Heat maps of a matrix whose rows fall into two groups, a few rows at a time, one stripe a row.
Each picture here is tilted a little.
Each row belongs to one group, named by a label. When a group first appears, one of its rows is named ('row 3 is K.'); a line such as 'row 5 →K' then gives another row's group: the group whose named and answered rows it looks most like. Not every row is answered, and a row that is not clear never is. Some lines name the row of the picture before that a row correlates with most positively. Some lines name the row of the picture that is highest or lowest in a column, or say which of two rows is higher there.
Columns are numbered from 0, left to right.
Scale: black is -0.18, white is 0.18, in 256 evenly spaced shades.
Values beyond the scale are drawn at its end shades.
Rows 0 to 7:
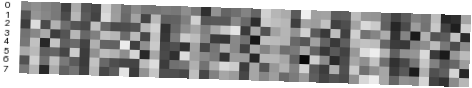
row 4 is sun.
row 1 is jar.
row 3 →jar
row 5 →jar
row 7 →sun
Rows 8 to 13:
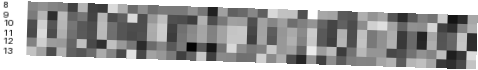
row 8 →jar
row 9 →sun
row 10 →sun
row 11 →sun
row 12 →jar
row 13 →sun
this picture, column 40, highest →9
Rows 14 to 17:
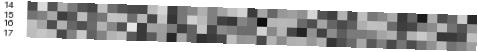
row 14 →sun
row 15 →jar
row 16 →sun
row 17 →jar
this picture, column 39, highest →16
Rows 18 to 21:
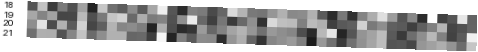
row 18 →sun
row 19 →jar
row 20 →jar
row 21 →jar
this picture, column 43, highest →18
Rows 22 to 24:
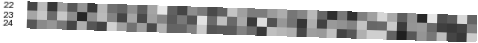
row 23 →sun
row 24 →jar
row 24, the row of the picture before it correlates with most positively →20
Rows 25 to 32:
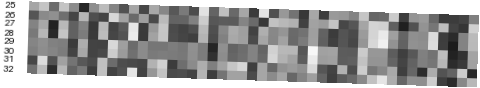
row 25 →sun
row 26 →jar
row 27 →sun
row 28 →sun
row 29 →jar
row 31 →sun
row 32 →sun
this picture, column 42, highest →31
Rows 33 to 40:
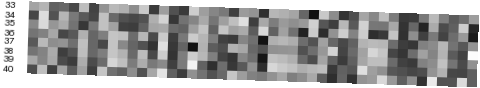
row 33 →jar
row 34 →sun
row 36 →jar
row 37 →jar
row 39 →jar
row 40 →sun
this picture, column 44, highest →37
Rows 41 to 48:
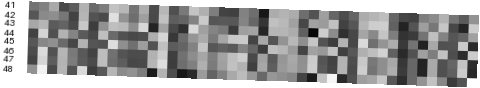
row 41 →jar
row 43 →jar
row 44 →sun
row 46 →sun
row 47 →sun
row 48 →jar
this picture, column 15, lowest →48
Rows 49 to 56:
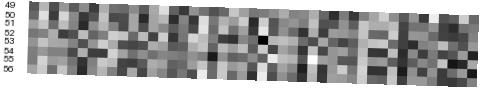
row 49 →sun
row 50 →sun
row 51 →sun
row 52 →jar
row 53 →sun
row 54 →jar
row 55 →sun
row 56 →sun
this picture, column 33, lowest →49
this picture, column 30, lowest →49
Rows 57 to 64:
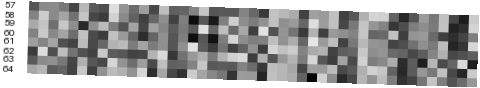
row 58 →jar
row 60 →jar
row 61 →jar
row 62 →sun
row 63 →jar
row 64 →jar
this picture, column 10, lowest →62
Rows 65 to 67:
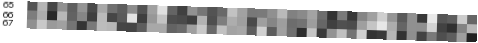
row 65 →sun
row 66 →sun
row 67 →sun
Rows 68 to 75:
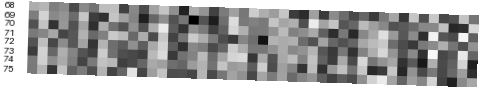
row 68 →sun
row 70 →sun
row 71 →jar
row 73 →sun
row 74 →sun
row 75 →sun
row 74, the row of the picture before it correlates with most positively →67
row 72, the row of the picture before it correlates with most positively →65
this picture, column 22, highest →68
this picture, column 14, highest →68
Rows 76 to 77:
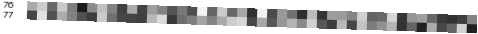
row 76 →sun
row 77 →sun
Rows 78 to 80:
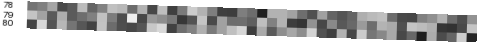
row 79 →sun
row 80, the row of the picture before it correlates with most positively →77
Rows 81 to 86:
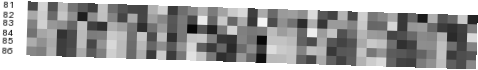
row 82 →sun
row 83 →jar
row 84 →jar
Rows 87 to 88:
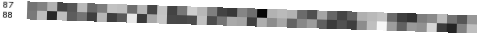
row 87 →jar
